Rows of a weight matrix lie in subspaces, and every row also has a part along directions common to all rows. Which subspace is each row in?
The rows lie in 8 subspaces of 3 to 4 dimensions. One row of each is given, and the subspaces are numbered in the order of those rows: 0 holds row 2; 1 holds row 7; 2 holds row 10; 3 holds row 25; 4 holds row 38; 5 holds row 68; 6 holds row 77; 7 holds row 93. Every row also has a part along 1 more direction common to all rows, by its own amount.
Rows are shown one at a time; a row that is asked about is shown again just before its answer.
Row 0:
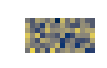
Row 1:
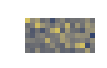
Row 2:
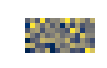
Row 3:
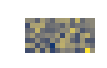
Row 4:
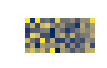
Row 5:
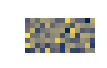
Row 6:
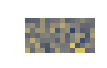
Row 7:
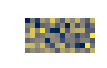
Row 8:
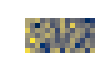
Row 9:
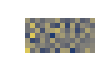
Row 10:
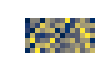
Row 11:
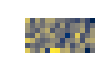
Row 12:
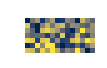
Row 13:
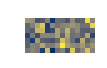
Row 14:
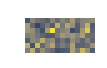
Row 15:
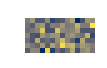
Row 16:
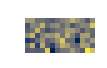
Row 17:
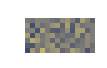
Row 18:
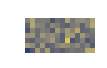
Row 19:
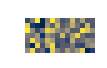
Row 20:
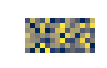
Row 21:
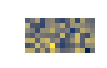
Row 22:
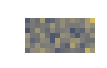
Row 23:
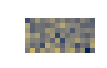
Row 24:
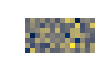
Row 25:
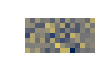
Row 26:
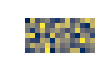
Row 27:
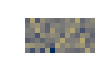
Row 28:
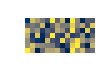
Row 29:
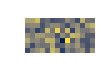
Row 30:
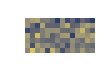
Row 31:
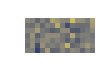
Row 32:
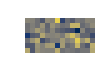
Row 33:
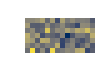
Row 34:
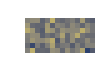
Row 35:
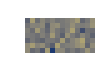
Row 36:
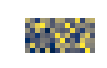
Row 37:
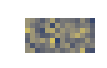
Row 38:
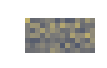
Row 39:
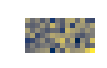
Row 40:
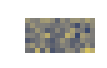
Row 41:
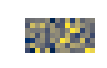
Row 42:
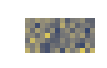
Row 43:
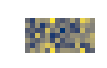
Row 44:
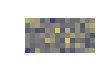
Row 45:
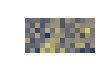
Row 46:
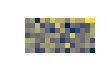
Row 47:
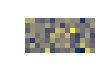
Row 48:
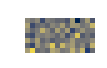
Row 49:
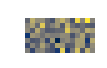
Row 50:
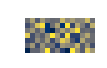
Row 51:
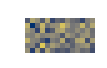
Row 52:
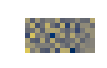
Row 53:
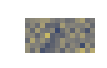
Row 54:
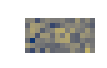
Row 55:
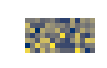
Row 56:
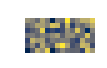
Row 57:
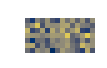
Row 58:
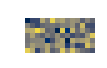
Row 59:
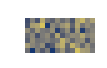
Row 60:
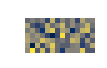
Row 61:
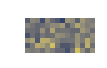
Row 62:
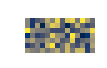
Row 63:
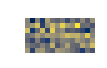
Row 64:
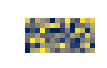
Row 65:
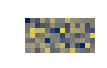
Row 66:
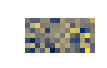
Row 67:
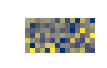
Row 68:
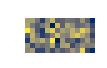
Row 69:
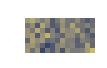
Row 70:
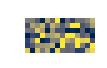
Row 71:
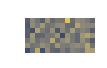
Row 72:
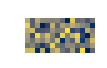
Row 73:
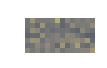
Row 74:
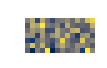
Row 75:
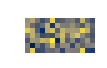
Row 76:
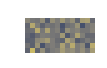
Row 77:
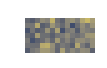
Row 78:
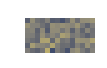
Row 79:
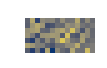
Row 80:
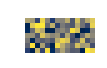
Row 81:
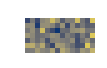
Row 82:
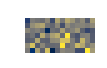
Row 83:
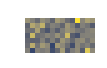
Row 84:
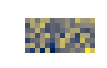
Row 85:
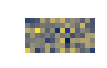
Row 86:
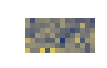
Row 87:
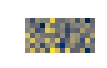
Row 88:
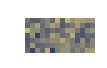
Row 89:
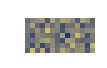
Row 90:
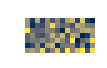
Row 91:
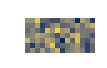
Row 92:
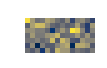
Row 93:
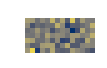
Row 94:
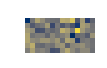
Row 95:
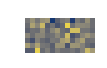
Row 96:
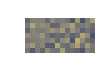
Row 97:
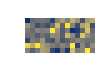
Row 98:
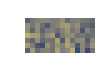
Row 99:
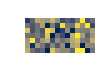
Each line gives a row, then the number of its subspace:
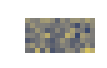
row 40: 6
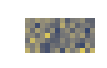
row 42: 6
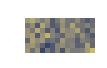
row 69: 6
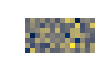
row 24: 0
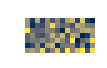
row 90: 7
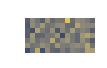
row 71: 2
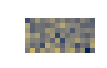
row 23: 2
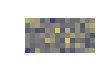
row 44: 1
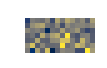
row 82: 4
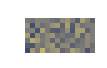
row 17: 3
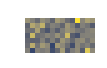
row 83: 0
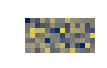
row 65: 1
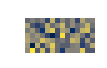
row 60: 5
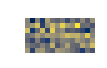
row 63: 4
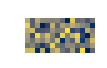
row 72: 2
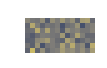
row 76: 0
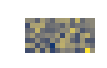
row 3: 2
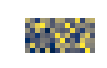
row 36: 1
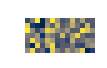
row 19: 5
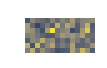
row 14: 5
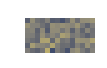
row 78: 2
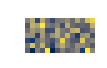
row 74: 2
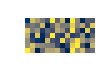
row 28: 3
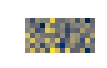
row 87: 0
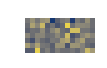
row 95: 7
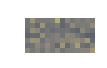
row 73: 4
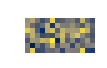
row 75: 5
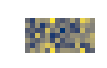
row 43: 6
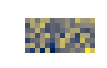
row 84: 6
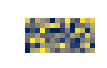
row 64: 3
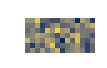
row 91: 1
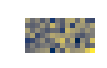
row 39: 7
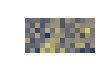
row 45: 6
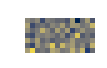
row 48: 0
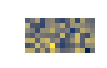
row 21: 2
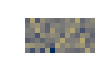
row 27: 3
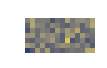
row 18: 1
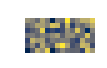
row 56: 3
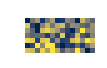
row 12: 2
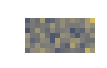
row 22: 5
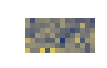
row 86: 5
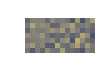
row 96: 7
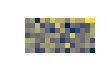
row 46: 7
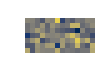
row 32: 4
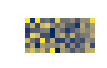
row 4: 3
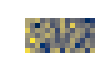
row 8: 6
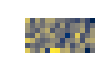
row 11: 5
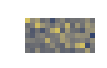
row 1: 1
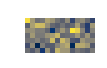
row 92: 5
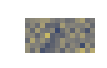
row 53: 6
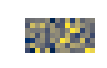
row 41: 7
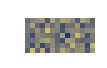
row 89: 0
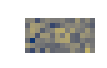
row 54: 3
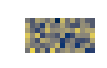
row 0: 4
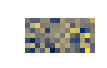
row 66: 4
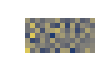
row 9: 3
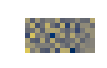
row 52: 3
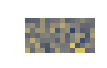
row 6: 6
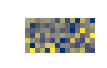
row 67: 7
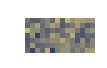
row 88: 7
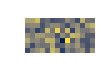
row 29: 1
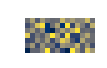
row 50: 3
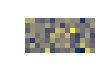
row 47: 6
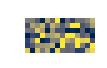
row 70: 4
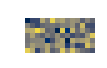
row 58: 1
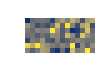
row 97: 5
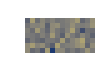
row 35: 3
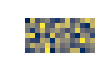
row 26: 2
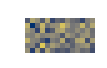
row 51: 0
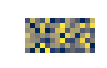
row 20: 0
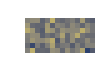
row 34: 5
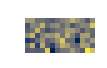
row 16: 7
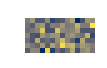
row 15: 0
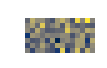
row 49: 0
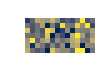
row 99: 6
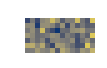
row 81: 1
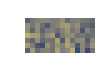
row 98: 2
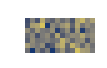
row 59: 6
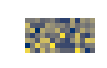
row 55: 2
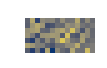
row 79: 3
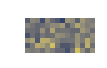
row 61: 2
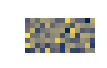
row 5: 0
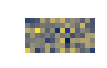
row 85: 1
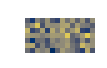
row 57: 4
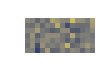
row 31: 7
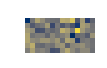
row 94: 4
